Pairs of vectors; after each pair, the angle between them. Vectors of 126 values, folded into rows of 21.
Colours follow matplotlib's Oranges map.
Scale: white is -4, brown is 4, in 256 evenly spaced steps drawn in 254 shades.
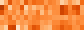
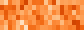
partly aligned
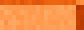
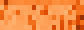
partly aligned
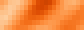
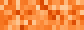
orthogonal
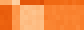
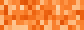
orthogonal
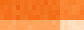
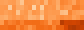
nearly opposite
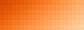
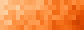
nearly opposite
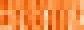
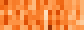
nearly parallel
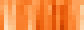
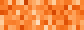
orthogonal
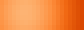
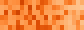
partly opposed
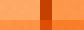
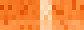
nearly opposite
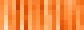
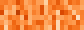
partly aligned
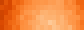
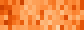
partly aligned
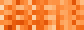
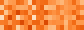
nearly parallel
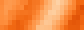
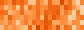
partly opposed
